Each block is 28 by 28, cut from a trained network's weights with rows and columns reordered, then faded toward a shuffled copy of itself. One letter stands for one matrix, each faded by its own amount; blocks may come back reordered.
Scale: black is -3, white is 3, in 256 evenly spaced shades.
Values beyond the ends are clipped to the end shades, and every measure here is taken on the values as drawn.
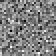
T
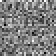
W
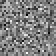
T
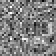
W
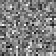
W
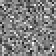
T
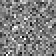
T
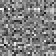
W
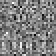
W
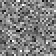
T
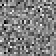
W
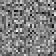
W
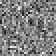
T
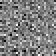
W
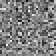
W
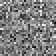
T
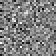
W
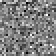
T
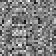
W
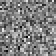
T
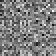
W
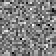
T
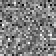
T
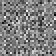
W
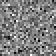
T
